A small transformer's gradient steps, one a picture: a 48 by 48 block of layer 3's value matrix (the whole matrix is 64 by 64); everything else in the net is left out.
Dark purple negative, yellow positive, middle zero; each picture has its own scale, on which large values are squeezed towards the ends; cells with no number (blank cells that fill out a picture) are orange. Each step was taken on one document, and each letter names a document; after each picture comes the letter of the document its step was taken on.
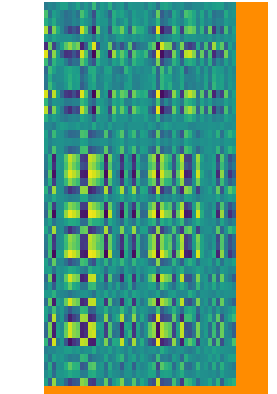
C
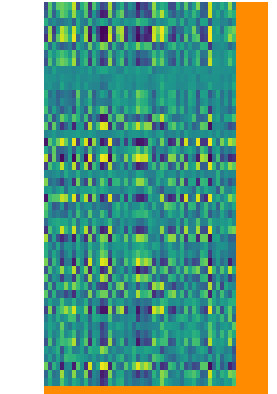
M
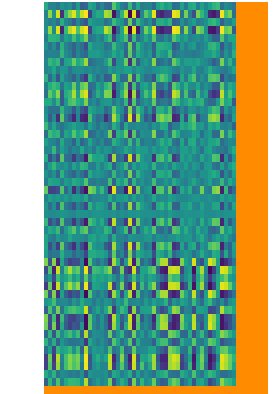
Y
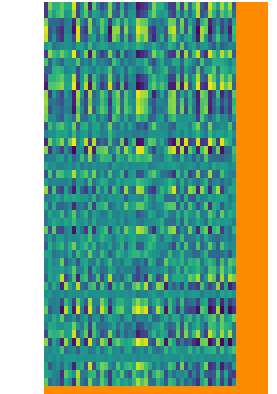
M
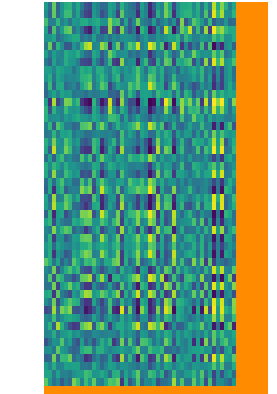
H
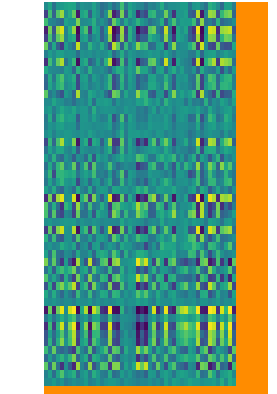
M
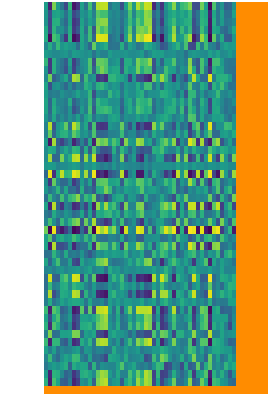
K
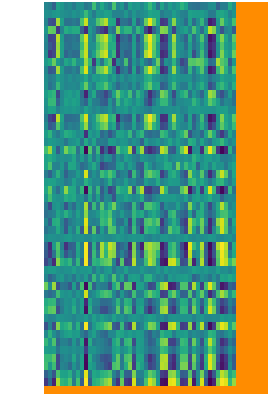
K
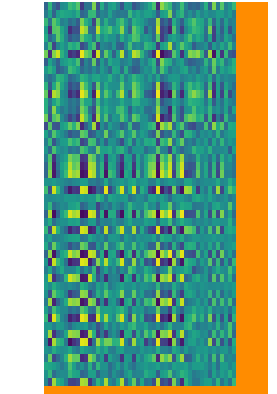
C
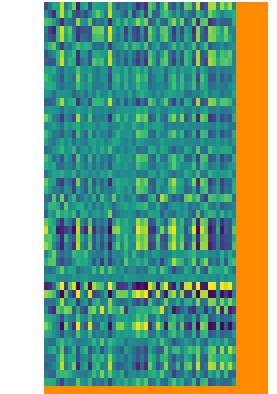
M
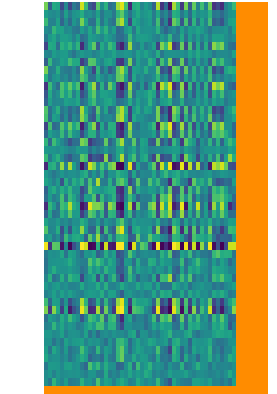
C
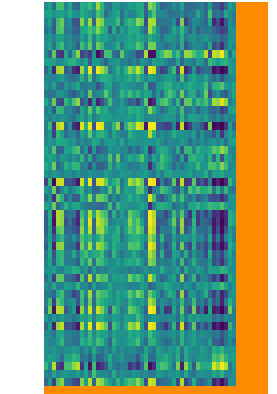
H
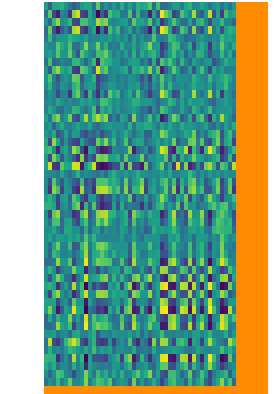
K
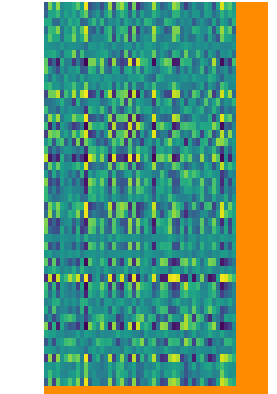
Y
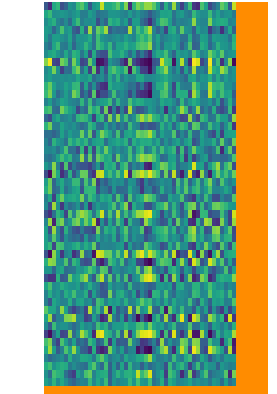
K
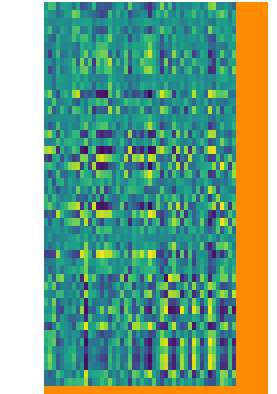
K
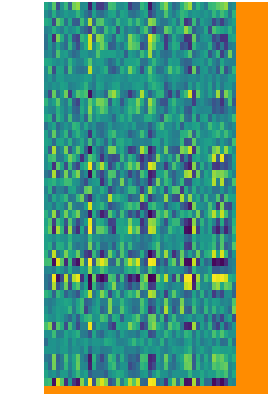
H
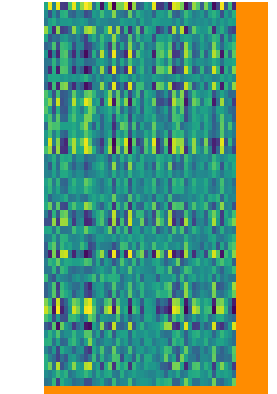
Y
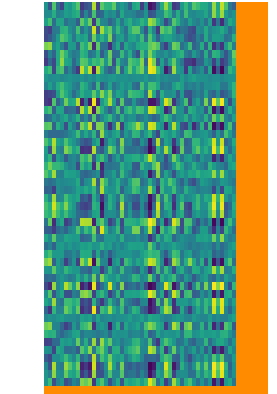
H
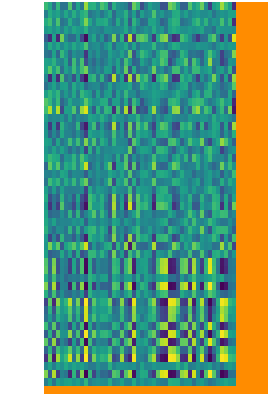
Y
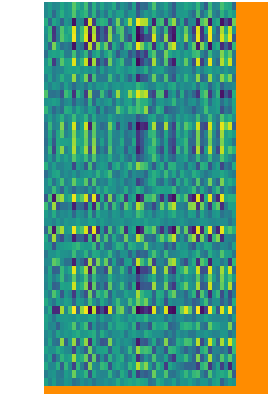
M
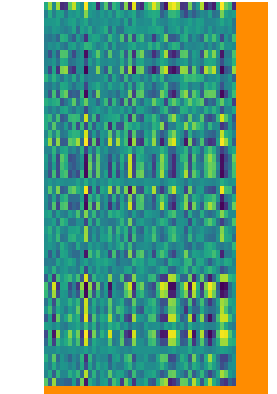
Y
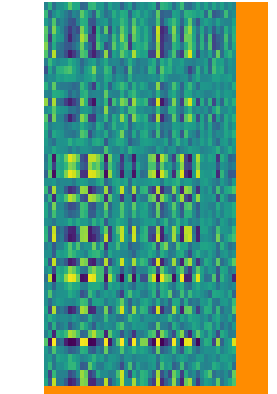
C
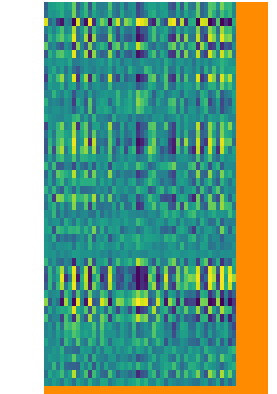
M
